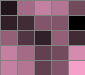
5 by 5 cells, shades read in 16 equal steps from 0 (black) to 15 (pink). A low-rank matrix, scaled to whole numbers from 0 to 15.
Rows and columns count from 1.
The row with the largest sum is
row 5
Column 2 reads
10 4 5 10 11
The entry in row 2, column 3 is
8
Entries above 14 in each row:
0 0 0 0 1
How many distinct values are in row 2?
4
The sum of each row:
42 23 30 48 52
